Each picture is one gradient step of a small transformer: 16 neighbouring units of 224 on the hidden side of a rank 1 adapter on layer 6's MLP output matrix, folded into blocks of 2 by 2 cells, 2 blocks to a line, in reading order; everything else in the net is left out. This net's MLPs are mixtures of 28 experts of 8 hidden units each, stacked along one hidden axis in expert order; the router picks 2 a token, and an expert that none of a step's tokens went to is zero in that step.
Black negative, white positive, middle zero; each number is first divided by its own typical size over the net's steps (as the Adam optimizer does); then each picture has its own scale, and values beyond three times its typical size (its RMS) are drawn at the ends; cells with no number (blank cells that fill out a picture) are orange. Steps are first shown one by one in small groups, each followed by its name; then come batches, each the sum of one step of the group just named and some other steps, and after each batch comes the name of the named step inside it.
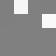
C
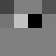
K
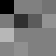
K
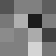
K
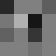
K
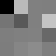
C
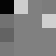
C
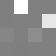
C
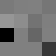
K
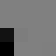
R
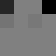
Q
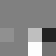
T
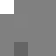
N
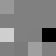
N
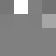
Q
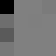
Q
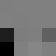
R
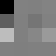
N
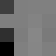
R
